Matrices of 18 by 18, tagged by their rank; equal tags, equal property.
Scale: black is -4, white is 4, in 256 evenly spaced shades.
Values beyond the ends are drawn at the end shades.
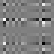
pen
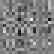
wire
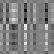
pen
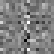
wire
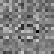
wire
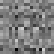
wire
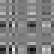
pen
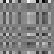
pen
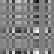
pen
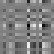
pen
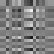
pen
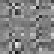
wire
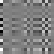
pen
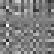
wire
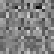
wire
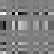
pen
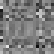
wire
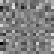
wire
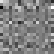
wire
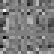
wire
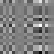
pen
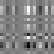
pen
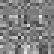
wire
